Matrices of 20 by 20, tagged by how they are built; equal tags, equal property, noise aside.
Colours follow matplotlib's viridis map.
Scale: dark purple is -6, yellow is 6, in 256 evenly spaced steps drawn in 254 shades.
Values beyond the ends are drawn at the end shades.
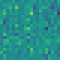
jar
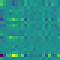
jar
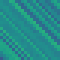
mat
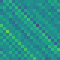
mat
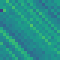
mat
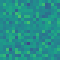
jar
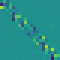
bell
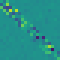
bell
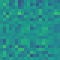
jar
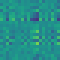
jar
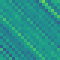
mat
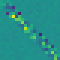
bell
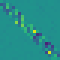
bell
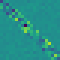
bell
